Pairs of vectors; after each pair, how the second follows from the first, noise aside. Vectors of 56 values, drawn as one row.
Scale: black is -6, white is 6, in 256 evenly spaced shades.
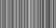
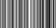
scaled up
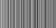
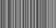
sign-scrambled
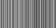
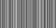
shuffled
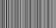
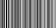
scaled up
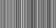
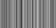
sign-scrambled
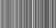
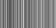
reversed
